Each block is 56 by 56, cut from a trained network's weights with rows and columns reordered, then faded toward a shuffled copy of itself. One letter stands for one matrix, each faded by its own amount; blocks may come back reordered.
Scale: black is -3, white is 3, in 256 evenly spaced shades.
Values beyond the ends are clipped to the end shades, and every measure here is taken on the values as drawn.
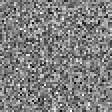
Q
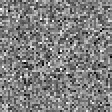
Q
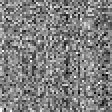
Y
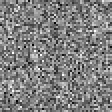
Q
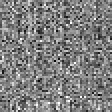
Y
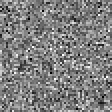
Q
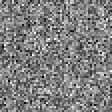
Q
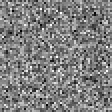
Q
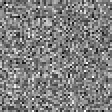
Y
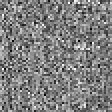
Y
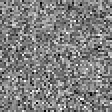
Q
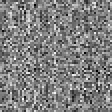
Y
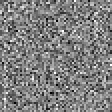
Q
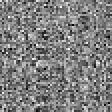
Y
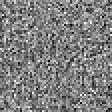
Q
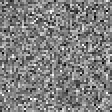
Q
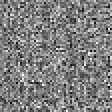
Y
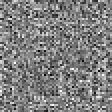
Y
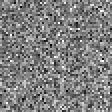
Q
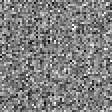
Q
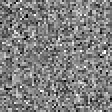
Q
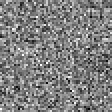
Q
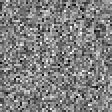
Q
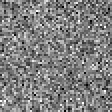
Q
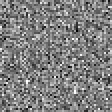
Q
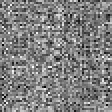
Y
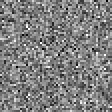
Q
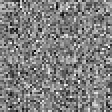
Y
